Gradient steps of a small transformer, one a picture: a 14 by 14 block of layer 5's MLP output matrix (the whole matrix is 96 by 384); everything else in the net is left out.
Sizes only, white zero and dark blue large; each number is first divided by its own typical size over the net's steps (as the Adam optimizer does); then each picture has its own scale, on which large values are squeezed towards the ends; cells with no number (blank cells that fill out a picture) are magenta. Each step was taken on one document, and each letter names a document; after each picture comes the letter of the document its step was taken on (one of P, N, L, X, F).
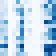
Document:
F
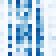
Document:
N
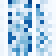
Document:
N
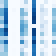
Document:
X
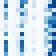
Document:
F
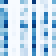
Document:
X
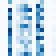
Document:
N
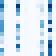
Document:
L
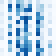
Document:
N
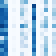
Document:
X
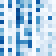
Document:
N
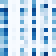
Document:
X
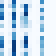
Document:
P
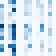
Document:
P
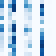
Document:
P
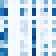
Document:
X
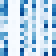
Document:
X
